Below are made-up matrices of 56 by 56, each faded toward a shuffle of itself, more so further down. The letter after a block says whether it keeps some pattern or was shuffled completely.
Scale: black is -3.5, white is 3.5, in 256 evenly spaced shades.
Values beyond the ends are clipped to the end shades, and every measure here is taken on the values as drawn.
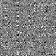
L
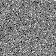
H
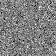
H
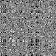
L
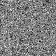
H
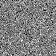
H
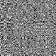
L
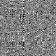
L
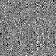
L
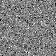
H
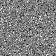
H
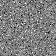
H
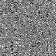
L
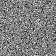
H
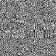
L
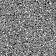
H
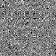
L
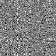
L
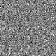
L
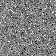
H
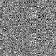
L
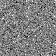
H
